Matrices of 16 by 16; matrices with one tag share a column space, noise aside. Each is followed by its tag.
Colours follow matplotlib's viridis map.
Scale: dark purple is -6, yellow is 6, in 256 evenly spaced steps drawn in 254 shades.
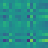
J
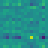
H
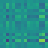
J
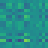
J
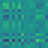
J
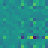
H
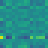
H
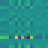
H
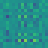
J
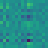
J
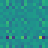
H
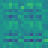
J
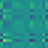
J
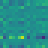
H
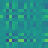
J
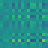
J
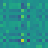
J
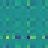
H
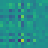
J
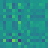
J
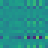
H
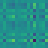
J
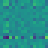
H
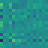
J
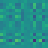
J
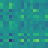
J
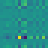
H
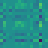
J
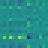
H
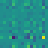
H
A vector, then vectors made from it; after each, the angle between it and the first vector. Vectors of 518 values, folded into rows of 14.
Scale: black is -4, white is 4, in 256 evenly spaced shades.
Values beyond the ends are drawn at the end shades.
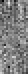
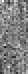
nearly opposite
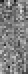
nearly parallel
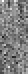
nearly opposite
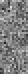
partly opposed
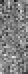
nearly parallel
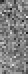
partly aligned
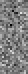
orthogonal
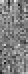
nearly opposite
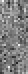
nearly opposite
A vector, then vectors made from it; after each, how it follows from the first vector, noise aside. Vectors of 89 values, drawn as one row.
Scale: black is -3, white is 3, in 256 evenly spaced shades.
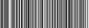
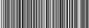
reversed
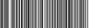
copied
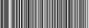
copied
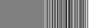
partly zeroed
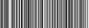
copied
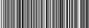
reversed
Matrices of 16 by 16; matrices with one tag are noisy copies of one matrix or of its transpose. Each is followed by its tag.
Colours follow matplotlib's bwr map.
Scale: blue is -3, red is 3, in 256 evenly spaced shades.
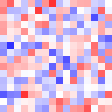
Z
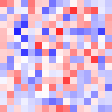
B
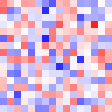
Z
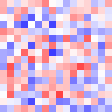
B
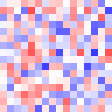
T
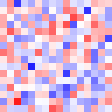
T
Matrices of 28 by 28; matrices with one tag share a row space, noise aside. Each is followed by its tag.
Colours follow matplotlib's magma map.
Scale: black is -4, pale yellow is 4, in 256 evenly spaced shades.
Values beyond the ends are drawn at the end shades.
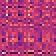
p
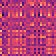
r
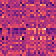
r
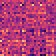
r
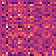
p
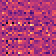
p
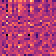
p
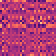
r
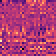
r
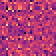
p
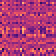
r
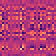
r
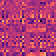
r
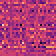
r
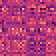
r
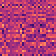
r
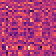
p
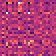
p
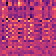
p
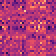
r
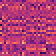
r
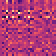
p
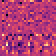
p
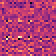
p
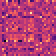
p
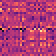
r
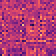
r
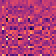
p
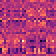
r
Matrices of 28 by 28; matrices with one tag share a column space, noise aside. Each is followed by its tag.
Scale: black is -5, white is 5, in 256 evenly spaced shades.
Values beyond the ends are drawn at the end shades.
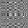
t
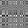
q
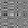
t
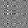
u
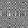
t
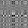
q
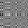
t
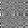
t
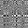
q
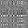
q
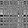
q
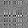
q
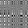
q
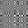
q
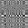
q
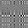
q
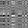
q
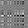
q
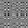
t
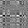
q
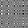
u
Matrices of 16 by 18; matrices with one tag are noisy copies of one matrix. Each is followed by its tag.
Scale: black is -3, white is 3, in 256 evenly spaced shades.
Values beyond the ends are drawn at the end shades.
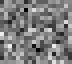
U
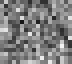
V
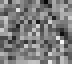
V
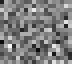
U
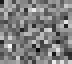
U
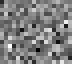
U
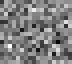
U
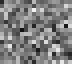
U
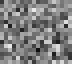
U
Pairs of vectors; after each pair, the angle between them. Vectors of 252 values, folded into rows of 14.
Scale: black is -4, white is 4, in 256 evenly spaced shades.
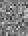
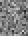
partly opposed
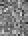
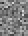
partly opposed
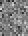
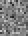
partly opposed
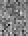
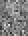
nearly opposite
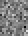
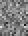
partly opposed
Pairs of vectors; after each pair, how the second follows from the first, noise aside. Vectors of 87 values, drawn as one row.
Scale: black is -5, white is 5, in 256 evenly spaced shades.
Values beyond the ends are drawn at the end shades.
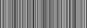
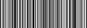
scaled up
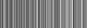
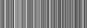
reversed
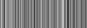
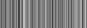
reversed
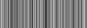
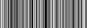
scaled up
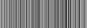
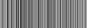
reversed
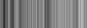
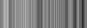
reversed
